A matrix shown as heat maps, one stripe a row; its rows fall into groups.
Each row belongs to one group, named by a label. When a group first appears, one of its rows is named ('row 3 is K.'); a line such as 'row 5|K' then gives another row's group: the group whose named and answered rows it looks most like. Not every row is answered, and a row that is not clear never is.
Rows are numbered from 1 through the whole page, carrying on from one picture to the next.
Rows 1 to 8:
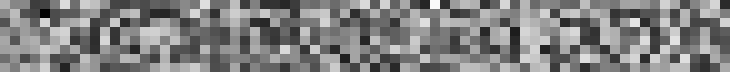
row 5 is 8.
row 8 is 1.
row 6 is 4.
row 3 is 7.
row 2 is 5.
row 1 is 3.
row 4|8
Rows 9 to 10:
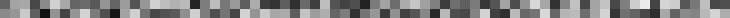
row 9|8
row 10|5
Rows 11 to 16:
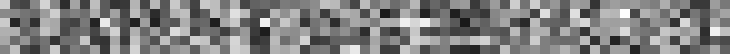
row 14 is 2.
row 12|2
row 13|4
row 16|2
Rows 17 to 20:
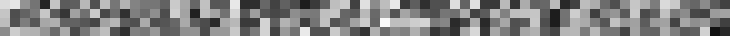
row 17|3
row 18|1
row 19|4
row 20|8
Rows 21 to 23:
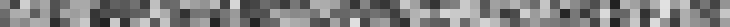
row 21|1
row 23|7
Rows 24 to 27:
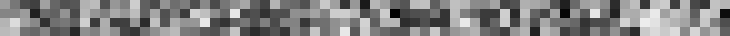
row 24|7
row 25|3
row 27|3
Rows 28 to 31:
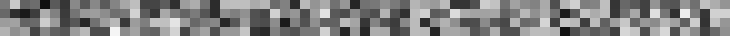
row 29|7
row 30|2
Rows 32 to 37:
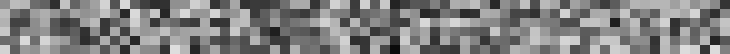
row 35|1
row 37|2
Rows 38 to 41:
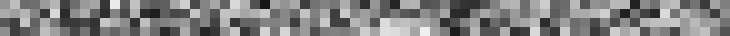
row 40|4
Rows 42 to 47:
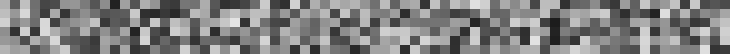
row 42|3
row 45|4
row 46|4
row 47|8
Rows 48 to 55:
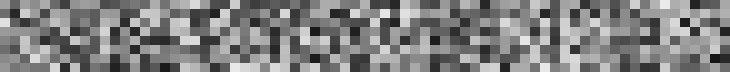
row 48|1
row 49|4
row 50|2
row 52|5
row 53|4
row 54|8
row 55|5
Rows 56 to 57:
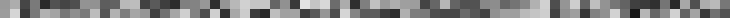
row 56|5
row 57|2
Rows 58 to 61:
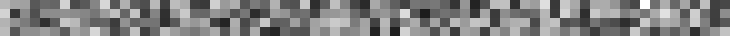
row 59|2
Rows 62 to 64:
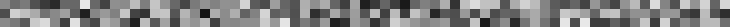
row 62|7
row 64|4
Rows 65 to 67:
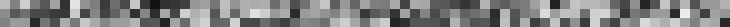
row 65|5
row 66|5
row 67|3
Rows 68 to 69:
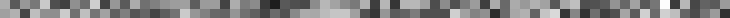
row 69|3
